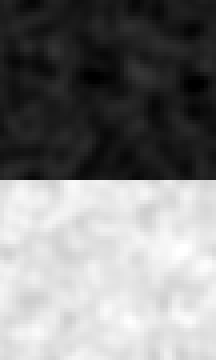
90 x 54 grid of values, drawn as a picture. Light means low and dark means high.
It is made of 2 by 1 panels. Panel 1,1: very high, blotchy, faint in contrast. Panel 2,1: very low, blotchy, faint in contrast.
